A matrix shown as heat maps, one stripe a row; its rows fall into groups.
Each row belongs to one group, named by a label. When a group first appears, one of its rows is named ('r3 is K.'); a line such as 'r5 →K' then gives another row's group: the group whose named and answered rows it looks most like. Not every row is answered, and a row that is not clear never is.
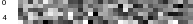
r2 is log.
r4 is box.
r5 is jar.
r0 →log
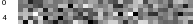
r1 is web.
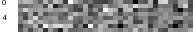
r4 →box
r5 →box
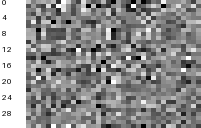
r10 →log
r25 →web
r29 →log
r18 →web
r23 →jar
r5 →web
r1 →log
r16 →box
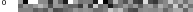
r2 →jar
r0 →box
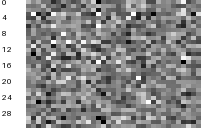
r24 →web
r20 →log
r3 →log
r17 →jar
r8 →log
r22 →jar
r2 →jar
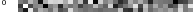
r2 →box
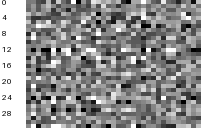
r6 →box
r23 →box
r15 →log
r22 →web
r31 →log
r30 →log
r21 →web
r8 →log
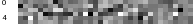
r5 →box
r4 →box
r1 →log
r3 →jar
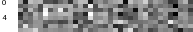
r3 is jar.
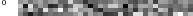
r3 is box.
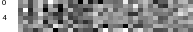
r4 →web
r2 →web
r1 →web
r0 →log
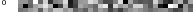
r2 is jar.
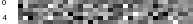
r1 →log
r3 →web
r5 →jar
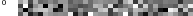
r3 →log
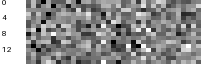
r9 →web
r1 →web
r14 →web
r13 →log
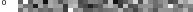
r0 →web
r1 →log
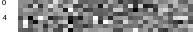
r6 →web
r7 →web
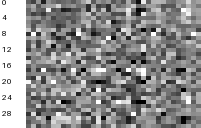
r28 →log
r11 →web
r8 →web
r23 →log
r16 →log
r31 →log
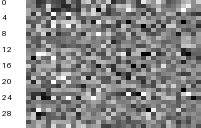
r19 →log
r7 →box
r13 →box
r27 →box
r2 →jar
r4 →web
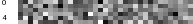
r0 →box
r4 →web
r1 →web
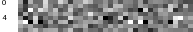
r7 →box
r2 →box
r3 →log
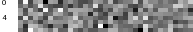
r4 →web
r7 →box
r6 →box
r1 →jar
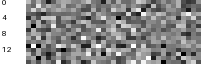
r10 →jar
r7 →log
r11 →log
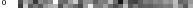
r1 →log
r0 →log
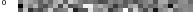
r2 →log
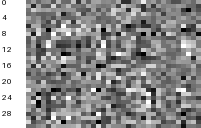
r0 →web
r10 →jar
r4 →jar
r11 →jar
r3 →log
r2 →box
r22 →jar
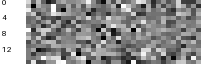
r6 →log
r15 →log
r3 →log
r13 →web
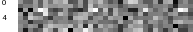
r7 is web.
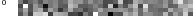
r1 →web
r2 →web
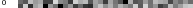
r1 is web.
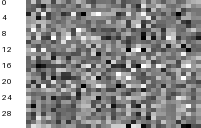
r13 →jar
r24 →jar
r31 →box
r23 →web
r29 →box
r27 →jar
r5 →box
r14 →web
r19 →jar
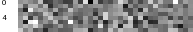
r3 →log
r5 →box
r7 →jar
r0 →jar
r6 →box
